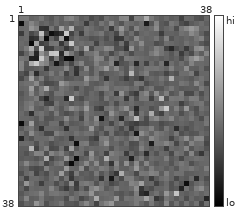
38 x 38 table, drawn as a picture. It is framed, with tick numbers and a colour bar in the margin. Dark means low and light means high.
Stripes: none. Grain: fine. Average level on the scale: 40%. Odd patch: rougher, in the top left. Mirror symmetry: none. Slope: none. Histogram: heavy tails on both sides. Odd rows or columns: none.
